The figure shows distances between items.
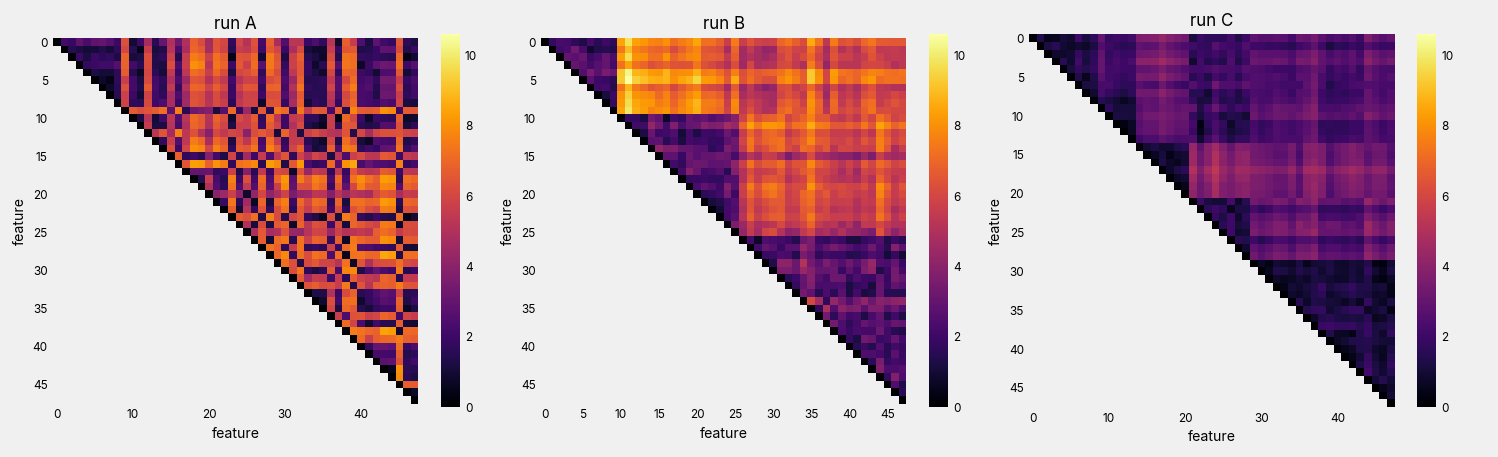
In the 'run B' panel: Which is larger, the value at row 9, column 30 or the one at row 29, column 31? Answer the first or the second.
the first
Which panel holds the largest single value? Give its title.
run B
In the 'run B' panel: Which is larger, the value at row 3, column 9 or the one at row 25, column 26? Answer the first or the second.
the second
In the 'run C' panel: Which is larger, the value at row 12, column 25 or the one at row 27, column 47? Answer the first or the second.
the second
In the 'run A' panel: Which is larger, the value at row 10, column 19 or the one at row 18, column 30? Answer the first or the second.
the second
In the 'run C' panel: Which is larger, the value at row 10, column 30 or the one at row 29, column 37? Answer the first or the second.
the first
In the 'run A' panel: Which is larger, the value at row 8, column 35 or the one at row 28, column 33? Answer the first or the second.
the second
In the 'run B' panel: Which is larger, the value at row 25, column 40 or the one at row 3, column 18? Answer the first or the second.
the second
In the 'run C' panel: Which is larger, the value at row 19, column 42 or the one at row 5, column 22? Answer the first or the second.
the first
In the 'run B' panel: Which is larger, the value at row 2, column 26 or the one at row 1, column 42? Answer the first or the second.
the second
